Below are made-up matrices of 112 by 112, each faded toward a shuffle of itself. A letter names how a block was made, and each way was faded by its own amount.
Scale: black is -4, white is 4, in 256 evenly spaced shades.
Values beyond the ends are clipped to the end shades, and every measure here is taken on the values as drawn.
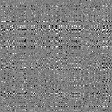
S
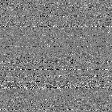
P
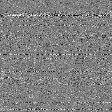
P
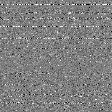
P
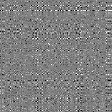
S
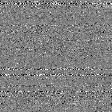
P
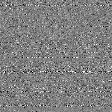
P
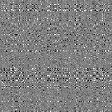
S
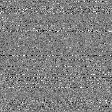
P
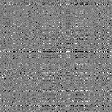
S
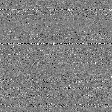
P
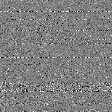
P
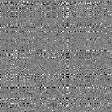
S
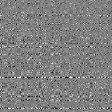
S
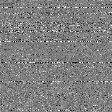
P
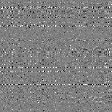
S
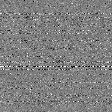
P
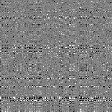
S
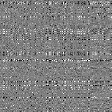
S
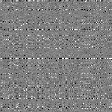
S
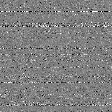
P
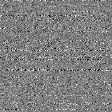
P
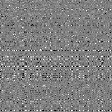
S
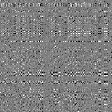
S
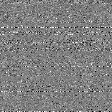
P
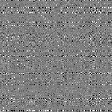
S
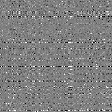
S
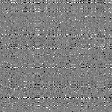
S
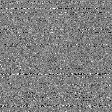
P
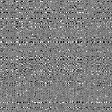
S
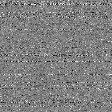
P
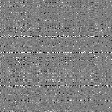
S
